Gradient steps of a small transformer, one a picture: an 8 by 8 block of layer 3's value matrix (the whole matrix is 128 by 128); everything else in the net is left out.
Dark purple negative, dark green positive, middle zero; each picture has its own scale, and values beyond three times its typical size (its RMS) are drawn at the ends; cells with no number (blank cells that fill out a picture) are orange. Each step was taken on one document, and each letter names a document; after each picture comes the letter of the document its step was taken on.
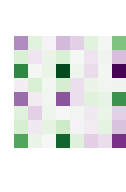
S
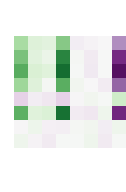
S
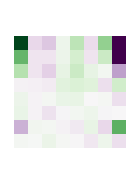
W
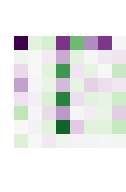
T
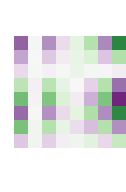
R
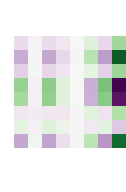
R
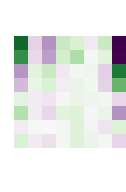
W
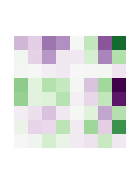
R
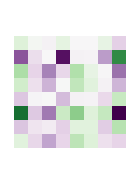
W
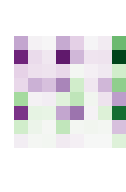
S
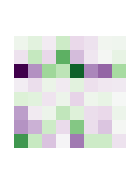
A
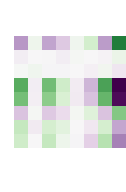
R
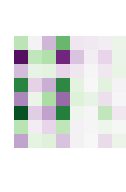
T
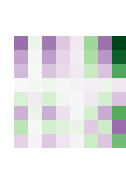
R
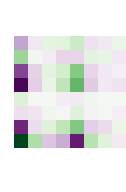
A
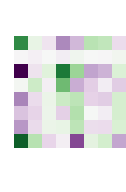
A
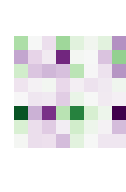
W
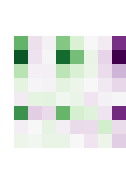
S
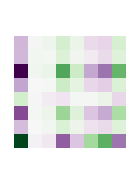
A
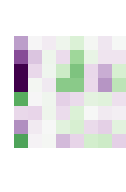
A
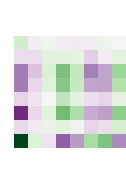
A
